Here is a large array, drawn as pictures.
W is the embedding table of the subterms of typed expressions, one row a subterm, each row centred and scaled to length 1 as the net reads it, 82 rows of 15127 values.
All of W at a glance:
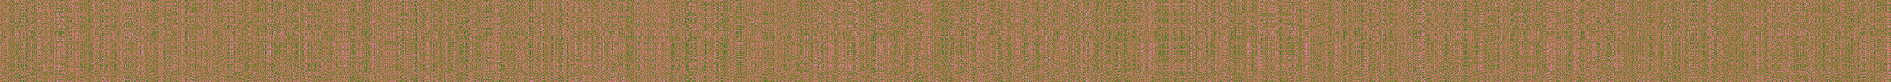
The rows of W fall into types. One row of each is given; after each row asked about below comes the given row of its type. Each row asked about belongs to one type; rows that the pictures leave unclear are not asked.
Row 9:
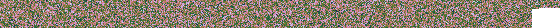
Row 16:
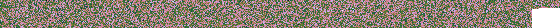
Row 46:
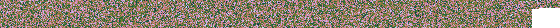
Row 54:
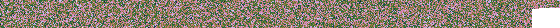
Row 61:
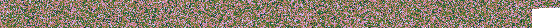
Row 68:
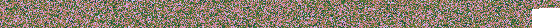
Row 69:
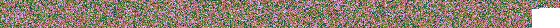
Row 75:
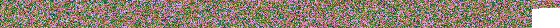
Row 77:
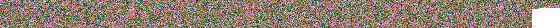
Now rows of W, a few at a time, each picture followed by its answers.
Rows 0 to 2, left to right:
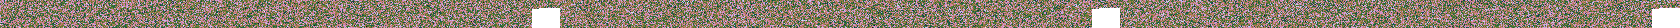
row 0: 68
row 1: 69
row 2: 46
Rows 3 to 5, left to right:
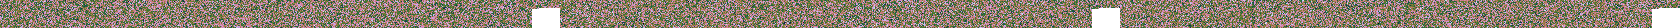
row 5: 46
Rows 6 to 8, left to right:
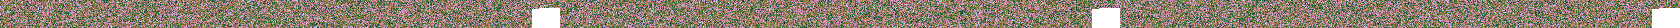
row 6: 54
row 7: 68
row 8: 46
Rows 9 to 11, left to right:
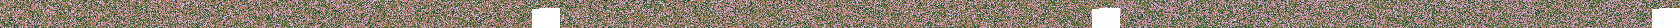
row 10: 16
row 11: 9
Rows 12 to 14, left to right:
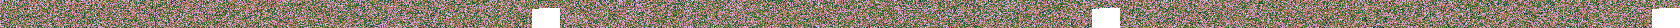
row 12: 77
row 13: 69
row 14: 77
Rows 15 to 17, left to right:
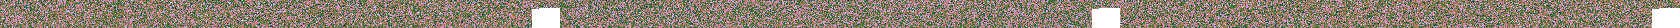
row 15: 69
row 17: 68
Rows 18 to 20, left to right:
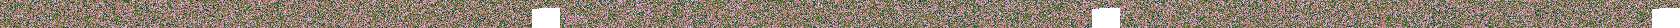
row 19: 69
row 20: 9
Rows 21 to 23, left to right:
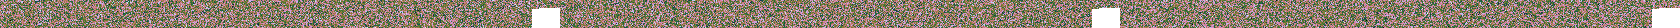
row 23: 77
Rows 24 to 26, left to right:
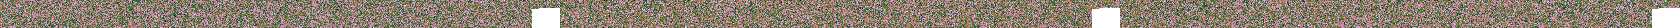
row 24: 46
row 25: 16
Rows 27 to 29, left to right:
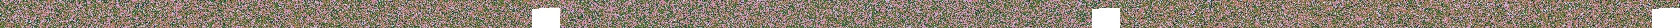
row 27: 54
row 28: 9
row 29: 16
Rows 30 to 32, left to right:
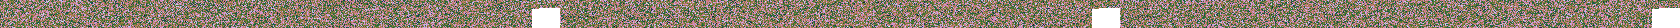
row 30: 46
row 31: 61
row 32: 77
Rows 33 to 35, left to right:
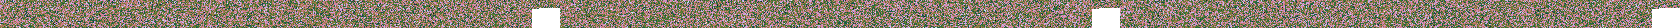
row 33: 68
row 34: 69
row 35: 9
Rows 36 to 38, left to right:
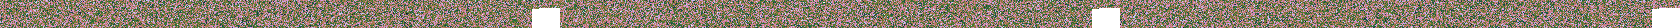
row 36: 68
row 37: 68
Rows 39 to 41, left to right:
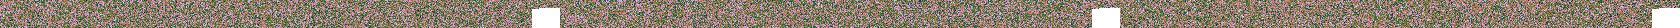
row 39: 9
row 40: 69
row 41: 9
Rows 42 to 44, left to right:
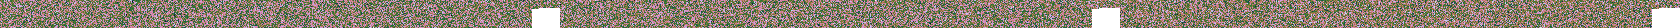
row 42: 46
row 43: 75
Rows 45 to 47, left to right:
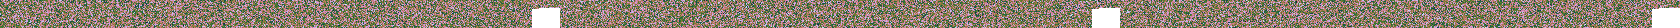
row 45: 54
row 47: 54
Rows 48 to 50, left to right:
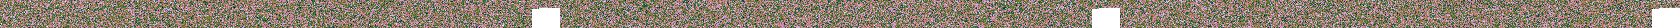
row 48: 77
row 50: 46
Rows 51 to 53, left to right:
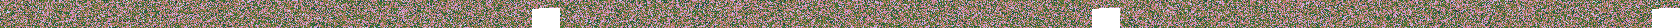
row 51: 54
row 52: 54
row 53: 9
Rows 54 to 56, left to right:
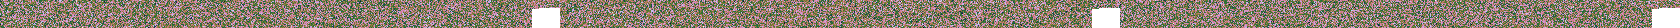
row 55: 68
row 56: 75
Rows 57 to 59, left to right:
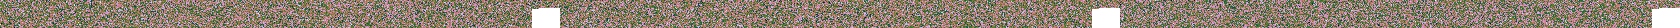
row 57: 16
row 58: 16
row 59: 75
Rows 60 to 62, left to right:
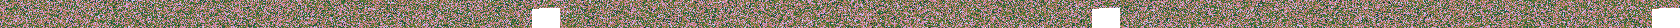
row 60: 68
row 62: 16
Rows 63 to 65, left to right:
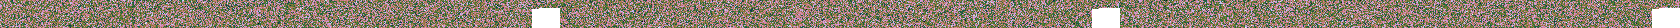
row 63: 46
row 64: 16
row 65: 16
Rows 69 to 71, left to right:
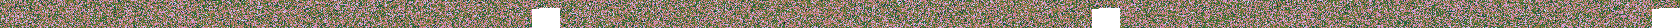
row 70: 46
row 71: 69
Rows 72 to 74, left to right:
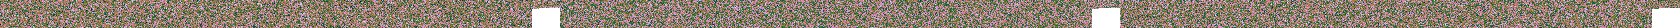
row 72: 61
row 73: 54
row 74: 77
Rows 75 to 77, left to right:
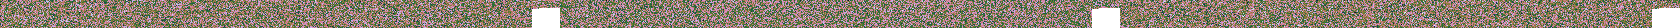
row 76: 16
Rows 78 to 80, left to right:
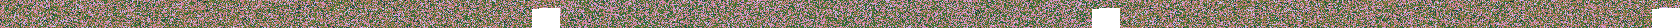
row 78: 75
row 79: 9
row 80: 77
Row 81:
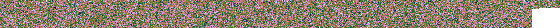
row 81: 69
